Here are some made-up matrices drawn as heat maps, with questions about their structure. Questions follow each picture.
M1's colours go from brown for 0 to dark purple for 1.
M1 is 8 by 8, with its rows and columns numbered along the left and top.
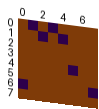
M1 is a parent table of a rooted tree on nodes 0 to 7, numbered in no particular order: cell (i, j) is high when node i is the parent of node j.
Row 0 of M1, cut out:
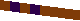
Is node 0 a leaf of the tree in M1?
no
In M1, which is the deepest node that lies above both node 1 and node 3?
0
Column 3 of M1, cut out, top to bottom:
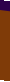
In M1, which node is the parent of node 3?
0
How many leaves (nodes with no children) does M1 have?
4
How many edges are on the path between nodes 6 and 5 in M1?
4
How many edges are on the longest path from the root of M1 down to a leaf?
4
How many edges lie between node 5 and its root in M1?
4
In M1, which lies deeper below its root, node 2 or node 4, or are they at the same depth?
the same depth
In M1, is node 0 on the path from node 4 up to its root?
yes
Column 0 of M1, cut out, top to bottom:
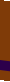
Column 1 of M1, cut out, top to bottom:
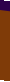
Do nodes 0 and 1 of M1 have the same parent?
no
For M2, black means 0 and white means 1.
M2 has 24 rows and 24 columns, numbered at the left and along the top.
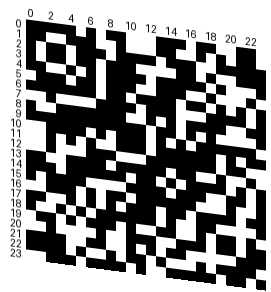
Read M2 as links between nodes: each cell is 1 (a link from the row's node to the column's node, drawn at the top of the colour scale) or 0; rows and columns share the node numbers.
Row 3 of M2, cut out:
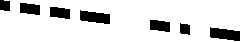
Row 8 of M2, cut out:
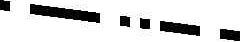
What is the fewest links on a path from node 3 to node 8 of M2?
2
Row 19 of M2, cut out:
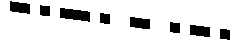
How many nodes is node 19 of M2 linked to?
11
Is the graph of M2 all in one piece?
yes
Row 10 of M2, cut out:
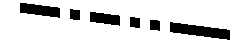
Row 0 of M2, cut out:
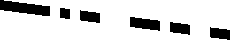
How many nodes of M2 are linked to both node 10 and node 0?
3
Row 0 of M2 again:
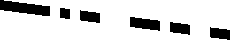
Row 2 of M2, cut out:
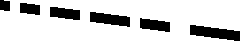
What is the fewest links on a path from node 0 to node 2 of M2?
3
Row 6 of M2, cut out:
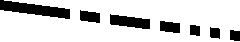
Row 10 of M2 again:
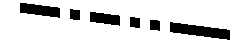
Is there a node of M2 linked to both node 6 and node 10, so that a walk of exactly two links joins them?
no
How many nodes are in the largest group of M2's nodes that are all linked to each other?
5
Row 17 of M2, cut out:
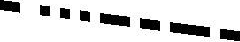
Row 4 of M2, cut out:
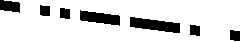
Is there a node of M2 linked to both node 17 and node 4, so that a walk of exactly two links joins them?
yes
